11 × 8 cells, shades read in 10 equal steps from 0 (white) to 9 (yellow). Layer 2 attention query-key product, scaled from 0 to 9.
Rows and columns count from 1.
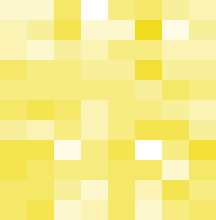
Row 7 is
4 3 5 3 5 7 7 4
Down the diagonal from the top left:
2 4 4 4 5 5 7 8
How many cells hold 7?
10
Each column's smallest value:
2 2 1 0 2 0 1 3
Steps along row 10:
same down down up down up down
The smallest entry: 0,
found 2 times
